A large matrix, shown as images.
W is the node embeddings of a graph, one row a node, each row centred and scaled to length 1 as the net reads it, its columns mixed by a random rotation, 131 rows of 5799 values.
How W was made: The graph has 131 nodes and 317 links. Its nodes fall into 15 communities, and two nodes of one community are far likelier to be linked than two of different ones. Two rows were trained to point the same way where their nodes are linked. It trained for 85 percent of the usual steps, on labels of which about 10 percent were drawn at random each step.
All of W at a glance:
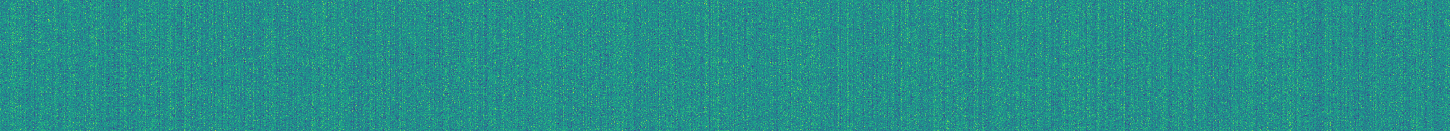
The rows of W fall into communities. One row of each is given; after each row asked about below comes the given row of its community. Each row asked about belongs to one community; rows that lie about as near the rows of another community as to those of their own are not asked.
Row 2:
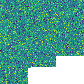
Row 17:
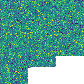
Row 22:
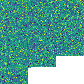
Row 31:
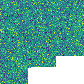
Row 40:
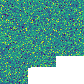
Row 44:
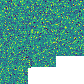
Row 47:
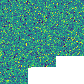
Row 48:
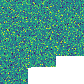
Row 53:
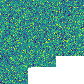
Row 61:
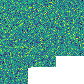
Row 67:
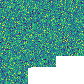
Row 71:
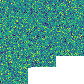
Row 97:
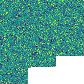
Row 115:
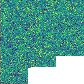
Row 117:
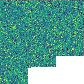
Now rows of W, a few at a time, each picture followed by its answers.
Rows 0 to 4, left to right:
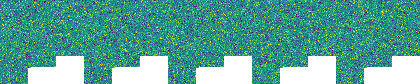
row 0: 17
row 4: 71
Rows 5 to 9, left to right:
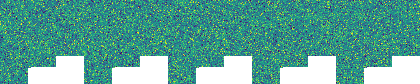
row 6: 47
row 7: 53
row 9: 17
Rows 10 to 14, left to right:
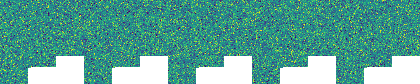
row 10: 47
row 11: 97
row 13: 115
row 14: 2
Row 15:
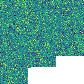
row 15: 17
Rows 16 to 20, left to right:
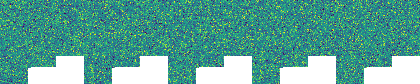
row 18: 53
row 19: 44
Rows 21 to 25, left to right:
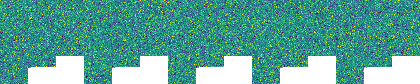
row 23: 97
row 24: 47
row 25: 97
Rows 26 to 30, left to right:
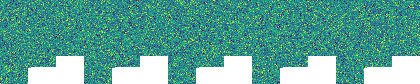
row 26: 53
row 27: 71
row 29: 115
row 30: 97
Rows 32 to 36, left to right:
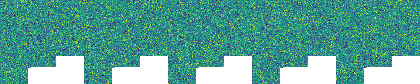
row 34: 31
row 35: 17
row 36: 115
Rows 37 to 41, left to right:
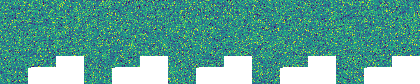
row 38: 17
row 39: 53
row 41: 31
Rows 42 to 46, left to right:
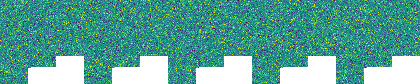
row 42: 61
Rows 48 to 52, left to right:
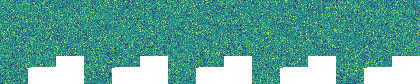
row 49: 44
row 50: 97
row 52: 31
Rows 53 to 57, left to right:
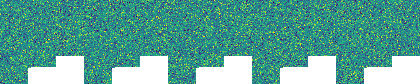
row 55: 44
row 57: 67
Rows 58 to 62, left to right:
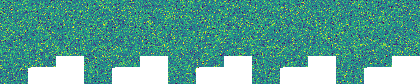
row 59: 61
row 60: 44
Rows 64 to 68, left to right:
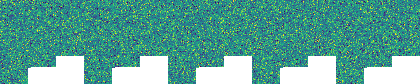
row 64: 31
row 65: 117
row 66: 2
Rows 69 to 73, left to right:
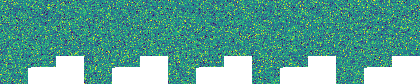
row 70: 53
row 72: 31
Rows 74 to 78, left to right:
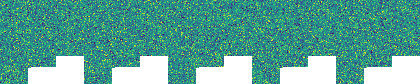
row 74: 53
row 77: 71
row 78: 71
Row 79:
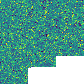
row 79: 71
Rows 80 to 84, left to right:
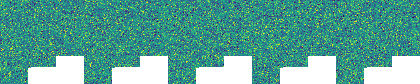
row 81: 40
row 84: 67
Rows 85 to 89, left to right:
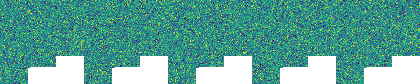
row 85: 47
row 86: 53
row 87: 117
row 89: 31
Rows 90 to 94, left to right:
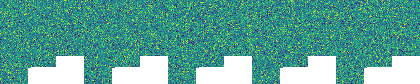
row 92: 2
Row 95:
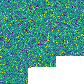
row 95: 115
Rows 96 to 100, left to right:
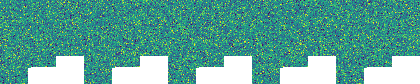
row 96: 47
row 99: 97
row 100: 47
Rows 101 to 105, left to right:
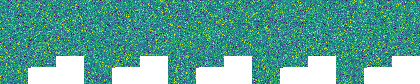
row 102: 22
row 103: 67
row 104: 117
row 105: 71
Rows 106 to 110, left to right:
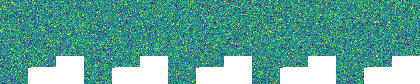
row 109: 71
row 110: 22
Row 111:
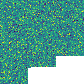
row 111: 40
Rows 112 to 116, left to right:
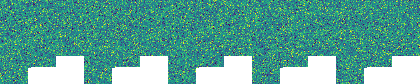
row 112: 67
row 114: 2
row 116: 115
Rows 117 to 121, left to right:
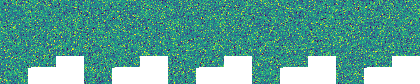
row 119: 2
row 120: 40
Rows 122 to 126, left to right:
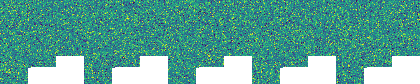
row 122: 61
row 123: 17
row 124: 22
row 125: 67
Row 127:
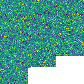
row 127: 2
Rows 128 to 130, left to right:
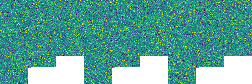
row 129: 31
